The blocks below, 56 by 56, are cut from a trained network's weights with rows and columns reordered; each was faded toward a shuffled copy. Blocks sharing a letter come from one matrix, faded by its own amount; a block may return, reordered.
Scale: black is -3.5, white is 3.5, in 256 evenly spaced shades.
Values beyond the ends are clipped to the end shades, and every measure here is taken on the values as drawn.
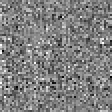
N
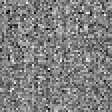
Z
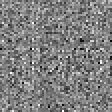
N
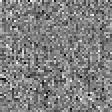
Z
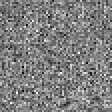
Z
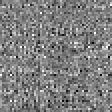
N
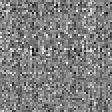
N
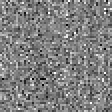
Z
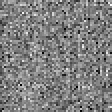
Z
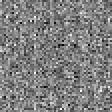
N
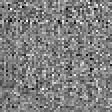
N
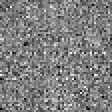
N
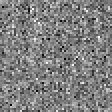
Z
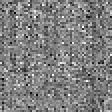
N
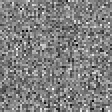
Z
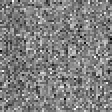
Z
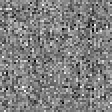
Z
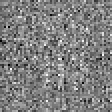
N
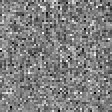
Z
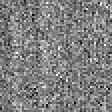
Z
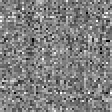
N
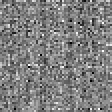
N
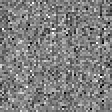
Z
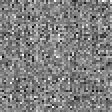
N
